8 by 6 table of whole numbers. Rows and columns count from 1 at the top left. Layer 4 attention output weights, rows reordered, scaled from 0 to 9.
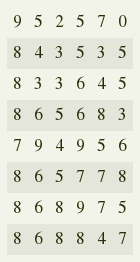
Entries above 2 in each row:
4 6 6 6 6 6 6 6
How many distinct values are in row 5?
5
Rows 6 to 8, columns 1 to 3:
8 6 5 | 8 6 8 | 8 6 8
